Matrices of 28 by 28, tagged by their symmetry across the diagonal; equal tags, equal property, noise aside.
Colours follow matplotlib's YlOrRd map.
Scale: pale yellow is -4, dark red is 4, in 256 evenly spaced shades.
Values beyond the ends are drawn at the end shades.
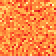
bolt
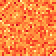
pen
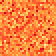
pen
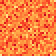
pen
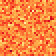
bolt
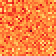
pen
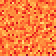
pen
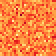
bolt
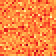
bolt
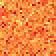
bolt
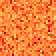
bolt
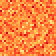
pen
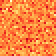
bolt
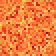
pen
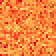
bolt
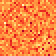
pen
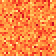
bolt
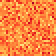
bolt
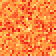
pen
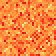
pen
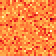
bolt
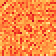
pen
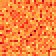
pen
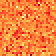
bolt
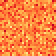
bolt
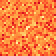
pen
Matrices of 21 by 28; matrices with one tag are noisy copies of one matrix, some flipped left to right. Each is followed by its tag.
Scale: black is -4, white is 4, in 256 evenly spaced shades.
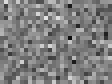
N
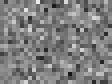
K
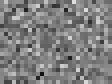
K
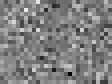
K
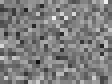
N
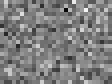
K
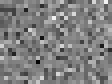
N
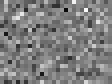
K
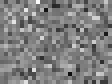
K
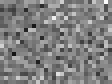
N
